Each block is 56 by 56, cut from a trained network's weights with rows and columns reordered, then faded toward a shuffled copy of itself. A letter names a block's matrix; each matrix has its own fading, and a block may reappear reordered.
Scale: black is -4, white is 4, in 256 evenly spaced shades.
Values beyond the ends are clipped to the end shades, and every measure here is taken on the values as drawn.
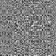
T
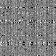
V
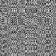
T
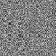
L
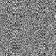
L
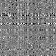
V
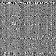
V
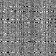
V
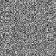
L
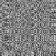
T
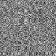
L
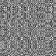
T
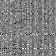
V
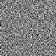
L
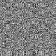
L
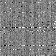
V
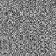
L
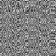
T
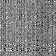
V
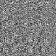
L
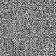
L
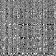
V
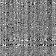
V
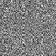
L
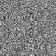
L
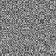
L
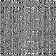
V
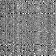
V
